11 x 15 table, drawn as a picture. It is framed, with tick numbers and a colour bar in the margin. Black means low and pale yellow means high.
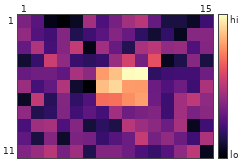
The ninth with the highest average is the centre. The middle right is the smoothest part. In the centre lies a patch that is higher than the rest. There is no overall slope. Most values sit low, with a long tail of high ones.
